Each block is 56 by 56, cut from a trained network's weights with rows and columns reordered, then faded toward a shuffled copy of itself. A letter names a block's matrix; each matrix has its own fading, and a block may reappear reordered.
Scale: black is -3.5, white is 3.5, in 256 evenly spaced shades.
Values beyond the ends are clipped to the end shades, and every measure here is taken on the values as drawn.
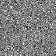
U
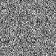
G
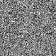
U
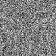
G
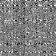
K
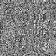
G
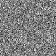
G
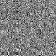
G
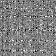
K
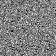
U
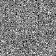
U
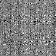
K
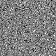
U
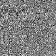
G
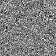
U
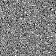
U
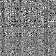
K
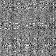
K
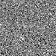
U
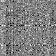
K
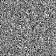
U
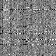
K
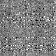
K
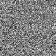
G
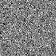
U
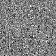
U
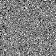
U
